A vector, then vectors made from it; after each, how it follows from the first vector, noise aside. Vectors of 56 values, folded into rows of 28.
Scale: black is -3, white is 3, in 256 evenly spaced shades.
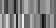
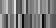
sign-scrambled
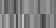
shrunk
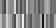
sign-scrambled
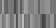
shrunk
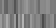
shrunk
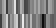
sign-scrambled
